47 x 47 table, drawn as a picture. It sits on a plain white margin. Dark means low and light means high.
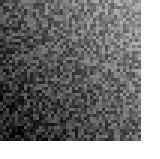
Ninth with the highest average: top right. Ninth with the lowest average: bottom left. Mirror symmetry: none. Stripes: none. Slope: up to the top right.
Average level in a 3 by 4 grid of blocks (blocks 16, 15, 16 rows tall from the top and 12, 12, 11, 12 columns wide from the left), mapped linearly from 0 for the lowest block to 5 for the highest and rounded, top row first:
2345 / 1234 / 0123
